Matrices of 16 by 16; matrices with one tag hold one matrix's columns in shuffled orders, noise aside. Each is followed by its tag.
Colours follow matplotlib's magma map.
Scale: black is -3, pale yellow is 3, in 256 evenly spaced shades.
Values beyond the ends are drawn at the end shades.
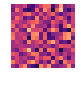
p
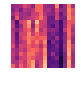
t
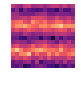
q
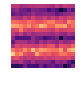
q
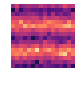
q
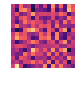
p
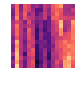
t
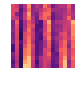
t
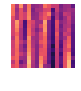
t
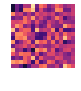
p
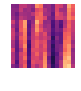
t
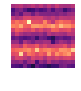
q
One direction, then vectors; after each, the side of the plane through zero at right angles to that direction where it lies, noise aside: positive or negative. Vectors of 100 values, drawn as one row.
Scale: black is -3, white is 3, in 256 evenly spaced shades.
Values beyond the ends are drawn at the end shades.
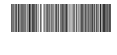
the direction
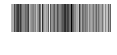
negative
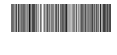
positive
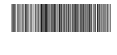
negative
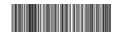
positive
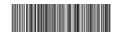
negative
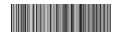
positive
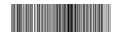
negative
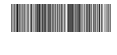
negative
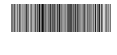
negative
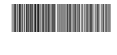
negative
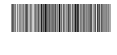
negative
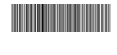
negative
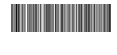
positive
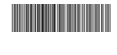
negative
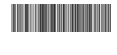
negative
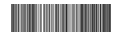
positive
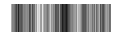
positive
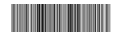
negative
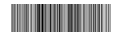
negative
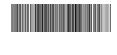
negative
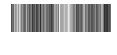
positive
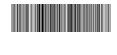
negative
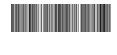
positive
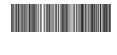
positive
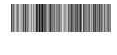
negative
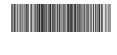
negative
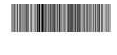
negative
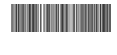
positive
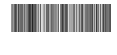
positive
